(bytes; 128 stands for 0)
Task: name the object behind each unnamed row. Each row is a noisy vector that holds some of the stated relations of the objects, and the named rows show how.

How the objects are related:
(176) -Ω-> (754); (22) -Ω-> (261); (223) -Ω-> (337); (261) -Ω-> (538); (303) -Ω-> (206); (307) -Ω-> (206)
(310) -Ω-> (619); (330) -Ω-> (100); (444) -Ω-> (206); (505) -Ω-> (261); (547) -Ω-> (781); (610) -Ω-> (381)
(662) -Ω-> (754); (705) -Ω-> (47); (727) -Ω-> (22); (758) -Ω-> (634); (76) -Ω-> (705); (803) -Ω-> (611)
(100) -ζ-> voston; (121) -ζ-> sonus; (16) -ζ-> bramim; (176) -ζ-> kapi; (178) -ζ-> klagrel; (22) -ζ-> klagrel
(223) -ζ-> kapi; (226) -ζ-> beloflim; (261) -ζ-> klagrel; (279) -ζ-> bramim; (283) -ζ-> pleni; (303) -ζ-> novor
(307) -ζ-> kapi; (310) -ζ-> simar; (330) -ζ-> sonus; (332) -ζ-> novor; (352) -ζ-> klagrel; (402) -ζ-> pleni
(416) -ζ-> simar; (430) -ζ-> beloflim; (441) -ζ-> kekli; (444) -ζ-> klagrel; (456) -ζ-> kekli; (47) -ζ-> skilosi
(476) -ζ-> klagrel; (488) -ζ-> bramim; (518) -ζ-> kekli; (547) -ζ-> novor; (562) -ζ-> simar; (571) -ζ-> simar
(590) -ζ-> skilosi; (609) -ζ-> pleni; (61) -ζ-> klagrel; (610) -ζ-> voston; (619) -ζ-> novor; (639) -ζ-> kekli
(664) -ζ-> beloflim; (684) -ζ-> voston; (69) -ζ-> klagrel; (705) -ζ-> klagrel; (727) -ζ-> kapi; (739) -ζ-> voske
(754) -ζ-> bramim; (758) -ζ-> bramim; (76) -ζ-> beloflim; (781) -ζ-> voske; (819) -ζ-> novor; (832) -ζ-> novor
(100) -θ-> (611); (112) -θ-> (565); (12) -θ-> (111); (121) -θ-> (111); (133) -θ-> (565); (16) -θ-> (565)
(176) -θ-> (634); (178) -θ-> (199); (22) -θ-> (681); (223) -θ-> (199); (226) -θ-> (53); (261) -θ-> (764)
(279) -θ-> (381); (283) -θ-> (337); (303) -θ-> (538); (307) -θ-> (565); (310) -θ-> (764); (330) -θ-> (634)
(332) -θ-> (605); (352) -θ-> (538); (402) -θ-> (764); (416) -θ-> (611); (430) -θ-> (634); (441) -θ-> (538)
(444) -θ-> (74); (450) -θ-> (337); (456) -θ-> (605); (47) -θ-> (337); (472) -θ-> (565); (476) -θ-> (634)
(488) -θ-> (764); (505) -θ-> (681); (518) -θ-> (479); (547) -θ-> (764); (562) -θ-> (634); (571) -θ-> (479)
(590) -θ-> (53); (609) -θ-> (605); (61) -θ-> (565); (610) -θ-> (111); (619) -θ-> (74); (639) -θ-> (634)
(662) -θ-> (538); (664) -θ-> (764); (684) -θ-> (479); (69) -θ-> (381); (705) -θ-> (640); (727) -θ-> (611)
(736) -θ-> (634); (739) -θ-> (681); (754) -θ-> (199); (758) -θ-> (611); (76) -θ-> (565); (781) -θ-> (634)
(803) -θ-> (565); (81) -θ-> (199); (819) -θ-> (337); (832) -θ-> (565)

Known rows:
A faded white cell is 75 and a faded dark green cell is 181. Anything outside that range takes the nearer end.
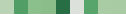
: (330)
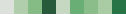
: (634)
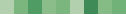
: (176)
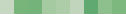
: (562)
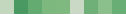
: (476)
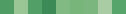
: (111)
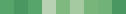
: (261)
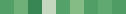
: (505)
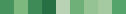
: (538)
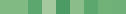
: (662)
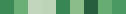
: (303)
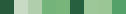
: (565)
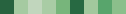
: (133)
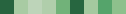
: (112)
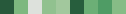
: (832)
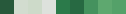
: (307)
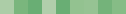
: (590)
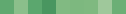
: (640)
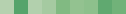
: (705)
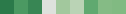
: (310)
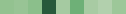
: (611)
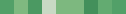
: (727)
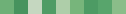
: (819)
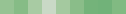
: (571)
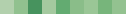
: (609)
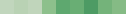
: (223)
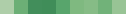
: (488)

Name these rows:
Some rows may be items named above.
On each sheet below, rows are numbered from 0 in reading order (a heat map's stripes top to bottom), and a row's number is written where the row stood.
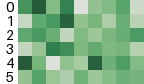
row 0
(619)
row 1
(754)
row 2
(22)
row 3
(664)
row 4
(832)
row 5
(69)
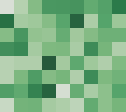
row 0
(758)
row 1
(16)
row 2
(121)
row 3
(547)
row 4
(337)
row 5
(176)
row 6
(381)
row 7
(562)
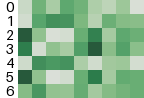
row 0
(100)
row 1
(736)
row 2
(61)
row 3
(76)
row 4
(781)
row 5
(61)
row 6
(121)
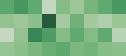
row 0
(22)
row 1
(611)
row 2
(226)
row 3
(206)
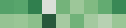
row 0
(610)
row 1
(611)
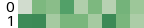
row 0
(47)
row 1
(547)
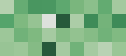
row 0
(279)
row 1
(444)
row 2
(739)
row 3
(611)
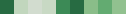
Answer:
(803)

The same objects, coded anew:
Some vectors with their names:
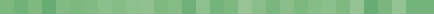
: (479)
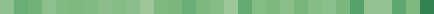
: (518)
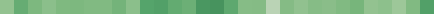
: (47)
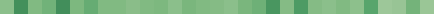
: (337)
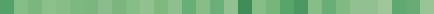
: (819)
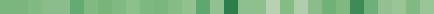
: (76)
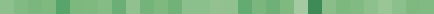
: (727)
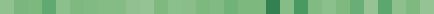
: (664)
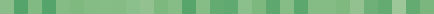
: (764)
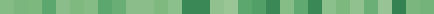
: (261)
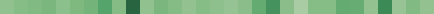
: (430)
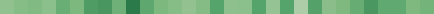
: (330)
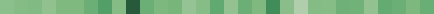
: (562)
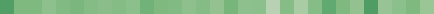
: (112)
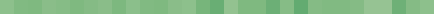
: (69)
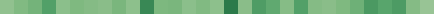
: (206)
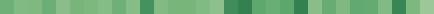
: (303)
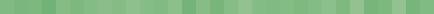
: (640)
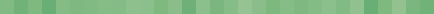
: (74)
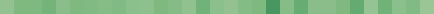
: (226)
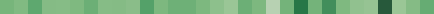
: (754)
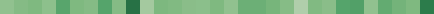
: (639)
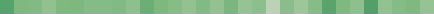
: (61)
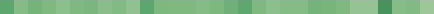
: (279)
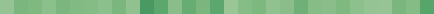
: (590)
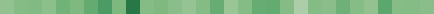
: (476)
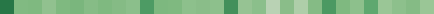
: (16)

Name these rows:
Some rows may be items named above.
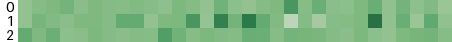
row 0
(226)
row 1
(705)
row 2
(739)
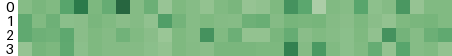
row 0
(634)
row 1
(739)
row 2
(538)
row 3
(664)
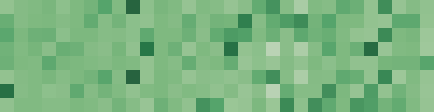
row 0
(430)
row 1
(547)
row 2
(488)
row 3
(307)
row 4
(381)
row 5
(430)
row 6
(832)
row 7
(100)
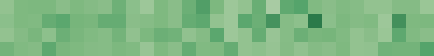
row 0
(684)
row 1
(22)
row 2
(121)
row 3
(381)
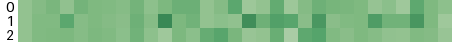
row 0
(121)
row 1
(444)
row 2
(684)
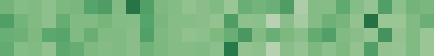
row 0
(781)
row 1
(565)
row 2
(758)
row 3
(803)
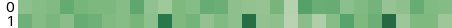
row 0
(610)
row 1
(307)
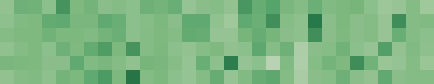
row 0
(223)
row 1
(22)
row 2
(505)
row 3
(736)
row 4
(76)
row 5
(476)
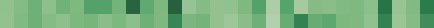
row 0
(176)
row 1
(662)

